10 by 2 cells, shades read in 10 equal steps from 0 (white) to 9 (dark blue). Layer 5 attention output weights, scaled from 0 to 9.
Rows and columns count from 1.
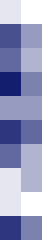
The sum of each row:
1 11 9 14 8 14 9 4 1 13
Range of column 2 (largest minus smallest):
6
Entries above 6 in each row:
0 1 0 1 0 1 0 0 0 1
